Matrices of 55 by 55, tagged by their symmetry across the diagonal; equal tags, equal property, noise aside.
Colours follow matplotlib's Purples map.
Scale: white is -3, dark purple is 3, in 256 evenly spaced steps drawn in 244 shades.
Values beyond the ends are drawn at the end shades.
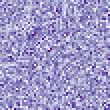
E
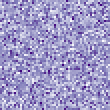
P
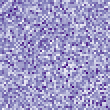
E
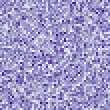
E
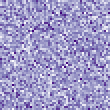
P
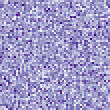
P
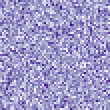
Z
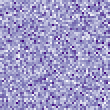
Z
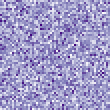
Z
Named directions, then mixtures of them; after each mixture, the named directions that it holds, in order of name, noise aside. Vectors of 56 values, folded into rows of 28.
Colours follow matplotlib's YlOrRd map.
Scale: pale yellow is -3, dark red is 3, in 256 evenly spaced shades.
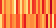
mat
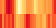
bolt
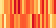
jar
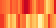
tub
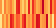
jar, mat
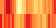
bolt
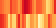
tub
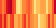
bolt, tub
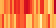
jar, tub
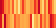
jar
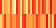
mat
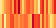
jar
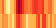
bolt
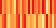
mat, tub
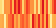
jar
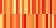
mat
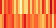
bolt, mat
